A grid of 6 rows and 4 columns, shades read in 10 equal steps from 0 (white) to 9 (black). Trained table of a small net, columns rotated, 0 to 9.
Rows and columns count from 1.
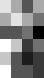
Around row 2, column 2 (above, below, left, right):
3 6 3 3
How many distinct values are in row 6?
3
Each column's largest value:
6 6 8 9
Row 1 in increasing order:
1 3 3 6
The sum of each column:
12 24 35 36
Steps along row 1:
up up down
